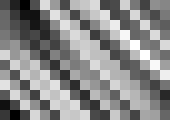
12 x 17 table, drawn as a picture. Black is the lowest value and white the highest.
Grain: diagonal, down to the right. Mirror symmetry: none. Ninth with the lowest average: top left.
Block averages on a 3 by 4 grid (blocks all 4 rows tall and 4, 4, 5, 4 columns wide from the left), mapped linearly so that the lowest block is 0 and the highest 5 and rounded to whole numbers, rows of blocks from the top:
0443 / 4355 / 3543
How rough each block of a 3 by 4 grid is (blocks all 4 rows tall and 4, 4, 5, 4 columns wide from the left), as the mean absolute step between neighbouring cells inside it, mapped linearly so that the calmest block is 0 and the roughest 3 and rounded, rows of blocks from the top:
0222
2212
3221
